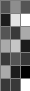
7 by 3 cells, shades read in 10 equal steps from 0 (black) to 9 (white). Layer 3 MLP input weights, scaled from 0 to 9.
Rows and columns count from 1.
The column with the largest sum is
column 3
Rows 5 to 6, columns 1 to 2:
2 3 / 6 1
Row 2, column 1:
1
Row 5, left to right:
2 3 2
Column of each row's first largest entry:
2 3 3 2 2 1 3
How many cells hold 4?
0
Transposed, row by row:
3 1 3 6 2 6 2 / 5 8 2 7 3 1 2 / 3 9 6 1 2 0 9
